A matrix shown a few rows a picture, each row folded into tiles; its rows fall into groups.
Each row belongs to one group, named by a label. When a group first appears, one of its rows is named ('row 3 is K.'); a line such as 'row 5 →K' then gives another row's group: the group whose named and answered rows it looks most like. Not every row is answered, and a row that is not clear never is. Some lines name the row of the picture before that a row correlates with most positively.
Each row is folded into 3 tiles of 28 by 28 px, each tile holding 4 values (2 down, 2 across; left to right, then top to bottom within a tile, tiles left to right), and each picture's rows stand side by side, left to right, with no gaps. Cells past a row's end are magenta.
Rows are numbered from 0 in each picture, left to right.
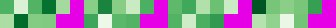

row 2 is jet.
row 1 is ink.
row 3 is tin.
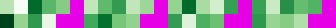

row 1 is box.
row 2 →ink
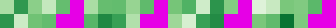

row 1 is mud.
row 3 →mud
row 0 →ink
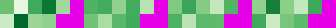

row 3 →ink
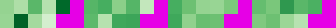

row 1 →jet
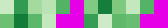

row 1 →ink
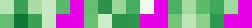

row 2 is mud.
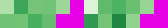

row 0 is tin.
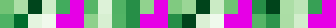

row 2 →box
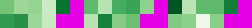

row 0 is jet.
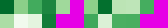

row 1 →ink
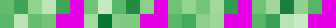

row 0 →ink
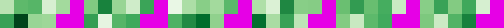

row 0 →box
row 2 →mud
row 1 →ink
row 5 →jet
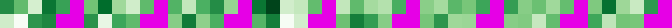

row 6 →tin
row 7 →ink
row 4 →mud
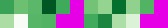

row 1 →box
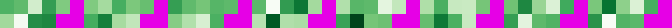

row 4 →box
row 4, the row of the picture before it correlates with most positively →1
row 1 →box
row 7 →ink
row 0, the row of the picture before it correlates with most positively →0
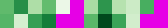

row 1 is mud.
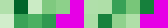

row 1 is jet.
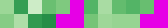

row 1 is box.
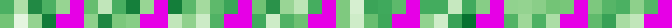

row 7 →box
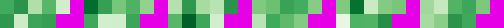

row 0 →jet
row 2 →mud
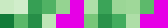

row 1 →mud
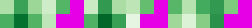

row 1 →mud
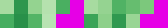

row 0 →mud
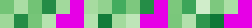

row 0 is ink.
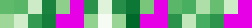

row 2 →jet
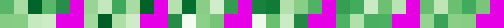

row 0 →box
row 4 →jet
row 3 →tin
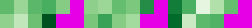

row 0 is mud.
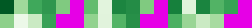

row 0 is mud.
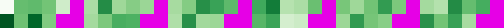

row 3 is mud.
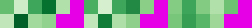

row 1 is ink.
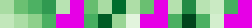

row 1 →box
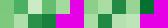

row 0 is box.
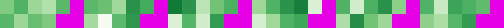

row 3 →jet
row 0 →ink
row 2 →tin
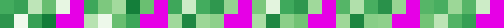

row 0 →jet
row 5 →jet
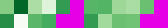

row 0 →ink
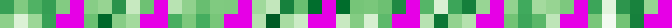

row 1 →box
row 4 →tin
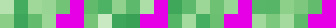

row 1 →jet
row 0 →mud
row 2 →jet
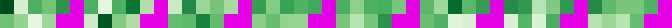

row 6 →tin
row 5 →box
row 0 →tin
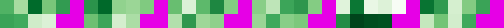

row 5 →tin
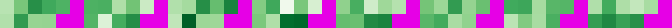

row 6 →tin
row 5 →box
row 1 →jet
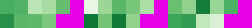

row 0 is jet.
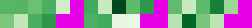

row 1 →box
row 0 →jet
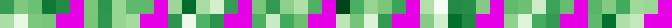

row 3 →ink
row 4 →tin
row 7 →box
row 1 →mud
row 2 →ink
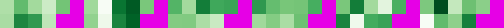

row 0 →mud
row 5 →tin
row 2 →box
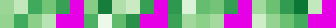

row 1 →ink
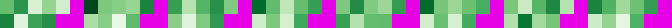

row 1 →tin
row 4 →ink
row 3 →tin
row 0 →jet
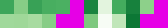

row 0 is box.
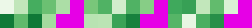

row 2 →jet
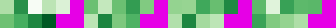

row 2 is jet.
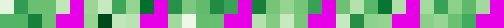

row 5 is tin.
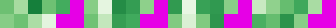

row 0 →box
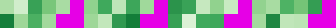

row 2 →jet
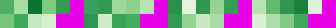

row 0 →box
